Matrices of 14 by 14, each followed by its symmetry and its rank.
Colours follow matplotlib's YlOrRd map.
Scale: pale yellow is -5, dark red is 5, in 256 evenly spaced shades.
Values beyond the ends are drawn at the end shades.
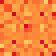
symmetric, rank three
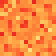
symmetric, full rank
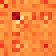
symmetric, rank three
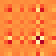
symmetric, rank one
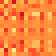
neither, rank two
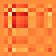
symmetric, rank one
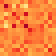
symmetric, rank three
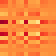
neither, rank one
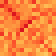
symmetric, full rank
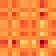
symmetric, rank one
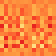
neither, rank two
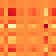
neither, rank one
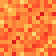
symmetric, full rank
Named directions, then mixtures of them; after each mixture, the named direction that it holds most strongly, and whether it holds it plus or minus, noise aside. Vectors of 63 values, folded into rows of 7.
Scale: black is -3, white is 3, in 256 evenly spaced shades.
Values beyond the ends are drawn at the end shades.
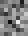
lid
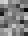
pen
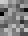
pen, plus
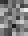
pen, minus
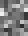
pen, minus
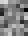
pen, plus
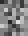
lid, plus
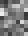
pen, minus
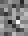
lid, plus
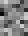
pen, plus
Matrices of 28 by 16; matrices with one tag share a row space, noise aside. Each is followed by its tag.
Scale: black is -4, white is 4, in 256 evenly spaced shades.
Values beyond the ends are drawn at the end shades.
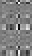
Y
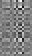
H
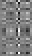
Y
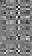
Y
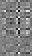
Y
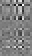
H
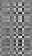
H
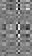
Y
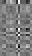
Y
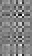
H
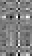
Y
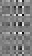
H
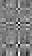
Y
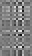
H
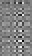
H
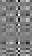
Y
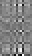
H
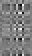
H
